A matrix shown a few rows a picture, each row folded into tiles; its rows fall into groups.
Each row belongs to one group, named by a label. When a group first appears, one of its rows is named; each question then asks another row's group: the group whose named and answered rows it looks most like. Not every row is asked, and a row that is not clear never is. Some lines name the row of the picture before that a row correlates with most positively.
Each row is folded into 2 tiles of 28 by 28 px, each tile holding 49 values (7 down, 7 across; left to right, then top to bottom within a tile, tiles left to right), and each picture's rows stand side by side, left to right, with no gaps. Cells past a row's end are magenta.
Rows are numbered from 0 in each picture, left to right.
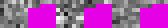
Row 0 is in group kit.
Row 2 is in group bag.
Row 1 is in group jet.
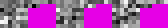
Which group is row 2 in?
bag
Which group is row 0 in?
jet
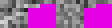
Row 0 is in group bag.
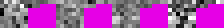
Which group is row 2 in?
jet
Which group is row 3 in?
jet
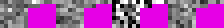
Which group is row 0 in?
bag
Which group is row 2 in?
kit
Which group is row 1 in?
bag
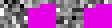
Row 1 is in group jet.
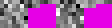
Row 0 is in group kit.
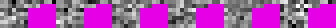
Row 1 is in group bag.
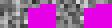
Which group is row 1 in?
kit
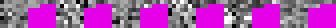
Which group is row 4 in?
jet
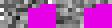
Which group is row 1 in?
bag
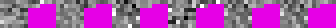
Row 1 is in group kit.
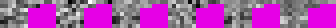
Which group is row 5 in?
jet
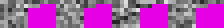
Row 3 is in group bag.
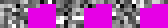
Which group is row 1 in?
jet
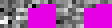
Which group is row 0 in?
jet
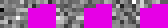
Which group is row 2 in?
kit
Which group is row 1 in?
jet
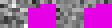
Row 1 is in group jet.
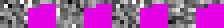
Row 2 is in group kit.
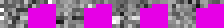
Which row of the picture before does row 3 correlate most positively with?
1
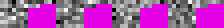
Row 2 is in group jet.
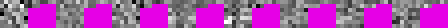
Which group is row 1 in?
kit
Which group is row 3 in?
jet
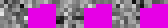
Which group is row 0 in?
kit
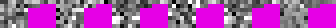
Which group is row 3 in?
kit
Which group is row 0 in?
bag
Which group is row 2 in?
jet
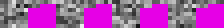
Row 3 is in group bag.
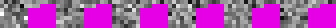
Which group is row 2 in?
bag
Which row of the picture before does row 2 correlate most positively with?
1
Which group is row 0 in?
kit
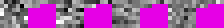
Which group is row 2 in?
bag
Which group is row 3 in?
jet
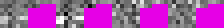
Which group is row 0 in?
jet
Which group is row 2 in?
kit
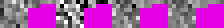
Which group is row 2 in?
kit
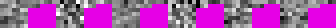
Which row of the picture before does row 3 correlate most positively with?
1
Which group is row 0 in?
bag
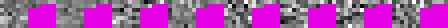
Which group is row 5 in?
bag
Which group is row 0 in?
jet
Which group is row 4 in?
kit
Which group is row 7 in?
kit
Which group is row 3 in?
kit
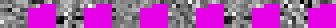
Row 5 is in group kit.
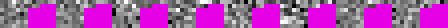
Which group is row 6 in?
bag
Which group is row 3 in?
bag
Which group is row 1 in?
kit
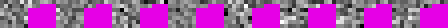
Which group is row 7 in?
jet
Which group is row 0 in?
kit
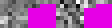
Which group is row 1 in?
kit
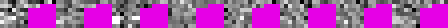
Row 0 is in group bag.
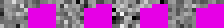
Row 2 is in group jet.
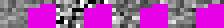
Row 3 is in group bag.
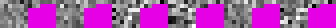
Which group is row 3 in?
bag
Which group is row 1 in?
kit
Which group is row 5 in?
jet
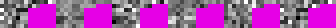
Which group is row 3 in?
jet
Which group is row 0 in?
jet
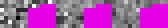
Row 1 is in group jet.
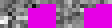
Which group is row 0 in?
jet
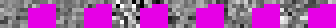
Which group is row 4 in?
kit
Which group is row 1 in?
jet
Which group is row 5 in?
jet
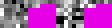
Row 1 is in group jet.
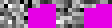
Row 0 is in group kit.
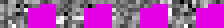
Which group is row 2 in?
jet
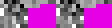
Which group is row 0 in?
kit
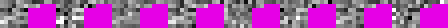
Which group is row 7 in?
jet
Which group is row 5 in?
jet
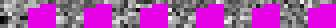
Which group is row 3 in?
jet
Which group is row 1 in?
jet
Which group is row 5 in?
kit
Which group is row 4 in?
jet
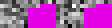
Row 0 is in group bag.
